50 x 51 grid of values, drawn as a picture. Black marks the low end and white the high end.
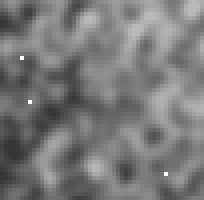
Mirror symmetry: none. Grain: blotchy. Lone odd cells: 3, each higher than its neighbours. Slope: up to the top right.
